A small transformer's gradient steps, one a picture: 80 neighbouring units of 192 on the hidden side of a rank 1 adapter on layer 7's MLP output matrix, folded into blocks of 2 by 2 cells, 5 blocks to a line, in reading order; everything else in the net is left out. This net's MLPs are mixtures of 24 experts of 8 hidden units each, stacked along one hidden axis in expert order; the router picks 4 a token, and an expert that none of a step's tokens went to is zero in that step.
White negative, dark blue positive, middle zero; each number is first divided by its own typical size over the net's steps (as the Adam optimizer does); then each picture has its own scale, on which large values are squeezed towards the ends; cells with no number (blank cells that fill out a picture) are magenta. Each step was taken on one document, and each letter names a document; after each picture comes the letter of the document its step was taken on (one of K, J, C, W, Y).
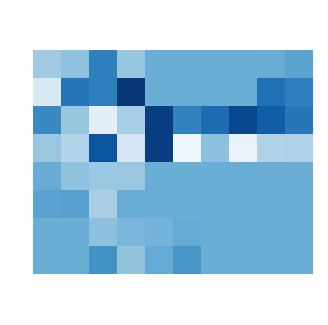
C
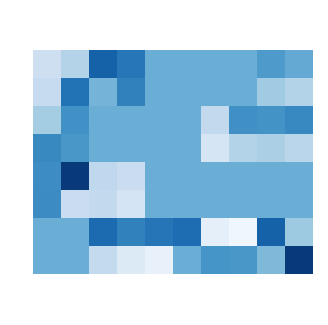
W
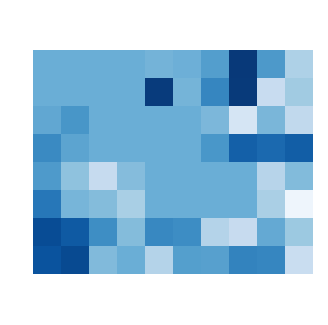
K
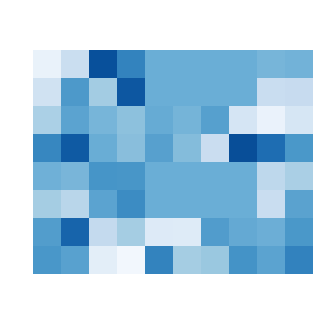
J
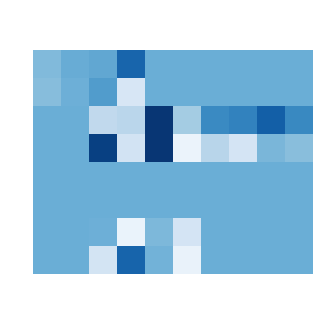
C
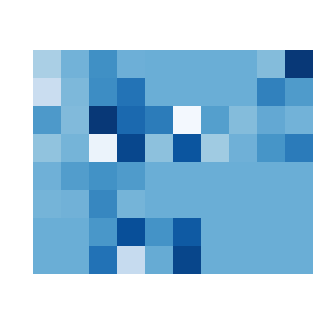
C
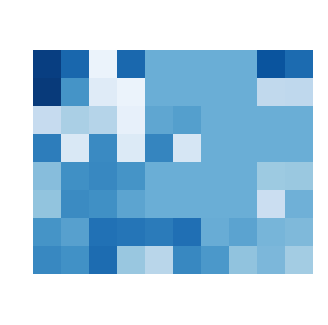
W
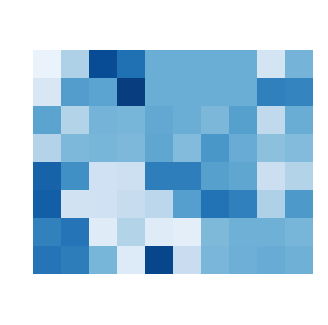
J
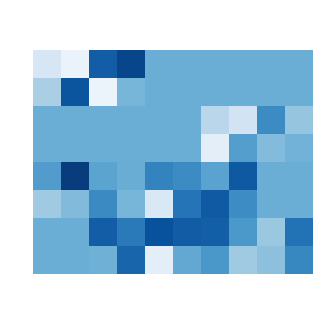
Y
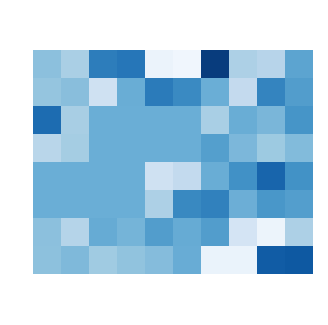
Y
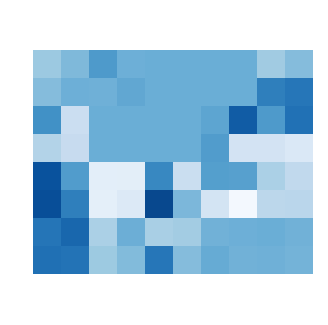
K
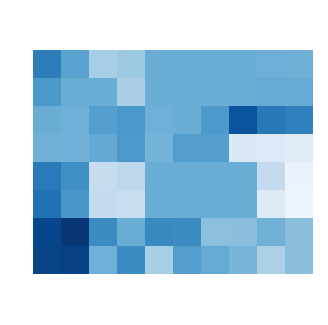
J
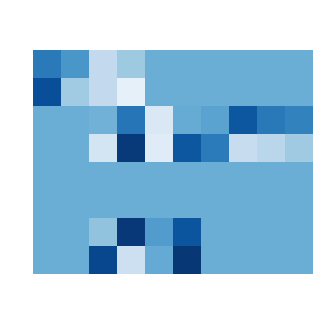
C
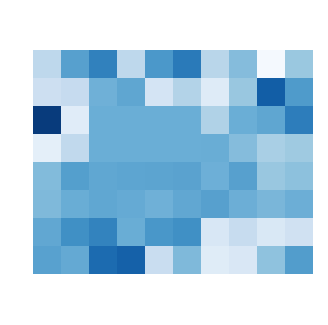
Y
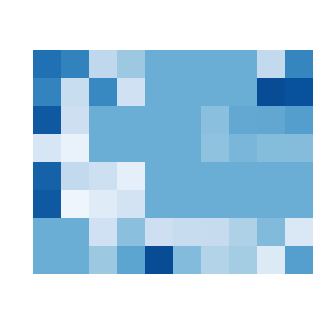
W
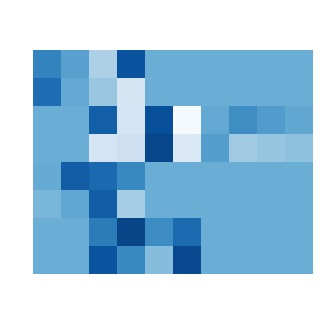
C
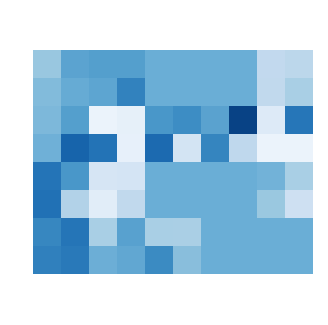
J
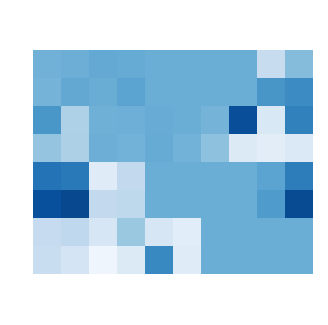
J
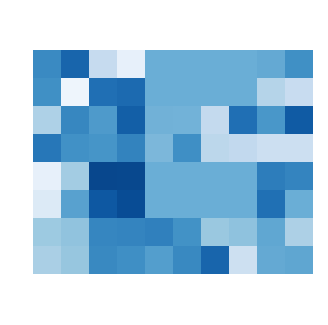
W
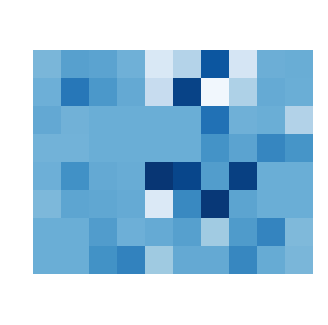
Y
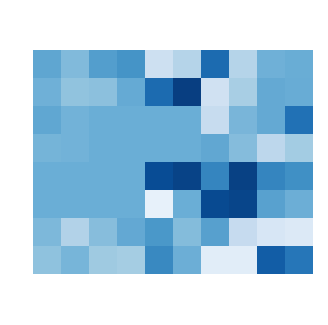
Y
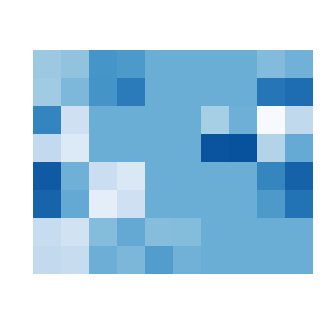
J
